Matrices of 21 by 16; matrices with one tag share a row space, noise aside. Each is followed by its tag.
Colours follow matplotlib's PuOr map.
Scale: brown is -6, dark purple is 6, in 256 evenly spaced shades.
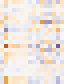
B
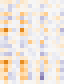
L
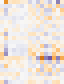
B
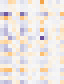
L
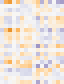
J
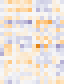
J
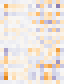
B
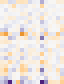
L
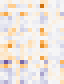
L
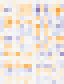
J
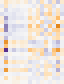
B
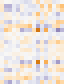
J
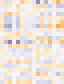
J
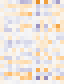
J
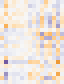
B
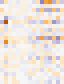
B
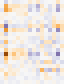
B
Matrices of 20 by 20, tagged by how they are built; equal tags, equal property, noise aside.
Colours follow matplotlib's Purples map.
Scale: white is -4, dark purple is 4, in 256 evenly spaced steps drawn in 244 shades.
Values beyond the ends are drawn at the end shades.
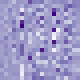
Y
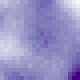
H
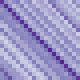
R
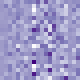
Y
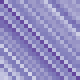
R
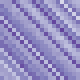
R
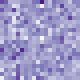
Y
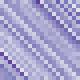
R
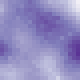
H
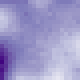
H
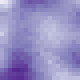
H
